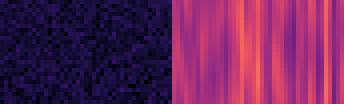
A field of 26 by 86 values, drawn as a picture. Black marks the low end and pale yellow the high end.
It is made of 1 by 2 panels. Panel 1,1: very low, fine-grained, faint in contrast. Panel 1,2: middling, streaked downward.
